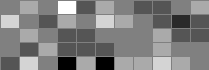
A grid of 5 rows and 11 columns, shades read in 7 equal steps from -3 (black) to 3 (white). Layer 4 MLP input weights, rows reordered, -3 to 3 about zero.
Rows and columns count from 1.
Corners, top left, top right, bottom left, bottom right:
0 1 -1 0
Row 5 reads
-1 2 0 -3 1 -3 1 1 2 1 0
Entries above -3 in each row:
11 11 11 11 9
